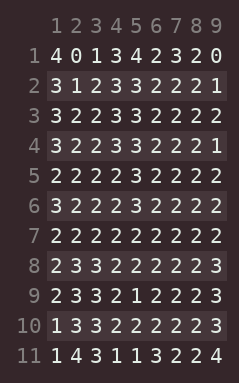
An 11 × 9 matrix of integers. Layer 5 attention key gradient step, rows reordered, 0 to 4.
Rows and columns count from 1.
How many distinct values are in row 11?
4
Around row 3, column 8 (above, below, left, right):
2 2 2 2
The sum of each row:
19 19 21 20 19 20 18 21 20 20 21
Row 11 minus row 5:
-1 2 1 -1 -2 1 0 0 2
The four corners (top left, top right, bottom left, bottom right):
4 0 1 4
